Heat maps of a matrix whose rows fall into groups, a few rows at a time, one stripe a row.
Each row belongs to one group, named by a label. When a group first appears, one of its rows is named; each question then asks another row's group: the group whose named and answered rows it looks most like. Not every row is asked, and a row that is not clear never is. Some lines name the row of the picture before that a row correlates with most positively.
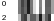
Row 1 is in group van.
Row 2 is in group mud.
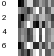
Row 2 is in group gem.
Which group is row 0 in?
gem
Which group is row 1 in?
van
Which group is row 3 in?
gem
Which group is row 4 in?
van
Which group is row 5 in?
van
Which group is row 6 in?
gem
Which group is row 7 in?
van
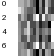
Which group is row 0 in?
gem
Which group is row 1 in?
gem
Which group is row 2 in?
van
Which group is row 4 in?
mud
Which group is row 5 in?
mud
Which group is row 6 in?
van
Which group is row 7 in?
gem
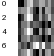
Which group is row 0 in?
gem
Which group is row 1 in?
gem
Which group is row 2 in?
gem
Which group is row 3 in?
mud
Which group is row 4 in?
gem
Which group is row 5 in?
mud
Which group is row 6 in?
van
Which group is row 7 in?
gem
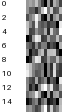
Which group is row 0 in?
gem
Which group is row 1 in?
van
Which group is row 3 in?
mud
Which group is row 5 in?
gem
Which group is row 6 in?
mud
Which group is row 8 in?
gem
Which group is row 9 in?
gem
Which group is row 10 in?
gem
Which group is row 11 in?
mud
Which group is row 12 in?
van
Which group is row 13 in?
gem
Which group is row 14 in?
mud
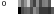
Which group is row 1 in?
mud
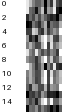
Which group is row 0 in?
gem
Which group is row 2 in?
mud
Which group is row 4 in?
mud
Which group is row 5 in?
van
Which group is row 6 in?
van
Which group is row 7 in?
mud
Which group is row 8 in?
van
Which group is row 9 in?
gem
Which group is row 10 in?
van
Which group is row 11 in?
van
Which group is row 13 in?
mud
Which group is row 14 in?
van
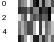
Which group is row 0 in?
gem
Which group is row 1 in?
mud
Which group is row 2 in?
mud
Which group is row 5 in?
gem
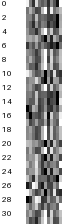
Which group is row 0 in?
mud
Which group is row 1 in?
van
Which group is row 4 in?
van
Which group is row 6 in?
mud
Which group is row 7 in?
van
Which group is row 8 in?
van
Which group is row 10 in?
gem
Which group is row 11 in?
gem
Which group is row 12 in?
van
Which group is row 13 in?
mud
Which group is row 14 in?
mud
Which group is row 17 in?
mud
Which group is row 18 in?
van
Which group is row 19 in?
van
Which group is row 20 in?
gem
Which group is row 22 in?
gem
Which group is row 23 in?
mud
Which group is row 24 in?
gem
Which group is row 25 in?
mud
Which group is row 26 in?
mud
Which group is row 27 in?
gem
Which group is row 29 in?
mud
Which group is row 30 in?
van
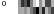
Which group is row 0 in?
van
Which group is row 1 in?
gem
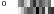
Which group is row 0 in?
mud
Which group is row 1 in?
gem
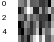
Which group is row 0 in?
mud
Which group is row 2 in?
mud
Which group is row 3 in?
mud
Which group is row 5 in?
van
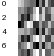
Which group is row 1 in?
van
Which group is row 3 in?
gem
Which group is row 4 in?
gem
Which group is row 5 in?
van
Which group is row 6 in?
gem
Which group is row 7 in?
van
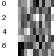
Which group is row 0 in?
gem
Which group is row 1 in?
mud
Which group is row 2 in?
van
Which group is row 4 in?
mud
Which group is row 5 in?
gem
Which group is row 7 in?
gem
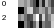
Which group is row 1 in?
gem
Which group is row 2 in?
van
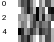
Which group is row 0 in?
van
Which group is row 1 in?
gem
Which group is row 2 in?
gem
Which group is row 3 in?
mud
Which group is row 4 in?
mud
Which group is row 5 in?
van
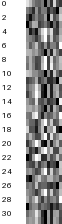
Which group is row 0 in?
gem
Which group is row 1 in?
mud
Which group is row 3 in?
mud
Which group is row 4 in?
van
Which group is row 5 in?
van
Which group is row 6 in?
mud
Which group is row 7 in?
gem
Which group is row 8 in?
van
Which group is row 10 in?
gem
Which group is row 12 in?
gem
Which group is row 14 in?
mud
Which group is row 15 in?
gem
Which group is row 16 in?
mud
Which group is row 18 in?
gem
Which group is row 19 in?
van
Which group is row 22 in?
gem
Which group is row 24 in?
van
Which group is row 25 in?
gem
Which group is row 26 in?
mud
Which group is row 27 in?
van
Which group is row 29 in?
mud
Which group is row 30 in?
gem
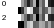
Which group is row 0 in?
gem
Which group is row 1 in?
gem
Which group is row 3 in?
gem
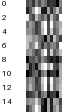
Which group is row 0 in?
mud
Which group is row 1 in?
gem
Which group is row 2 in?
mud
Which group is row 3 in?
van
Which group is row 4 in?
van
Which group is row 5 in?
gem
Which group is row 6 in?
mud
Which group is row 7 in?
van
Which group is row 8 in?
mud
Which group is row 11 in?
van
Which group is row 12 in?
van
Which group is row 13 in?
mud
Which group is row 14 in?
gem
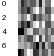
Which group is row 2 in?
mud
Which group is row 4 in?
gem
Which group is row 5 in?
van
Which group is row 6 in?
gem
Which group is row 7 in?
gem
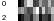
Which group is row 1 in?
van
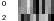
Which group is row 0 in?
gem
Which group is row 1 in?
gem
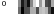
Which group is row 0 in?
van
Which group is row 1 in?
gem
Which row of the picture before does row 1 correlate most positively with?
2
